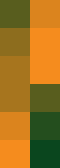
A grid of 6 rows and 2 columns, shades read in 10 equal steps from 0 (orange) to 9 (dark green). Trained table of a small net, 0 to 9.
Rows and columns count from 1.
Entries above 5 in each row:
1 0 0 1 1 1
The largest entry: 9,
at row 6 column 2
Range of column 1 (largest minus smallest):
6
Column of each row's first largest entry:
1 1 1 2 2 2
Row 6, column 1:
0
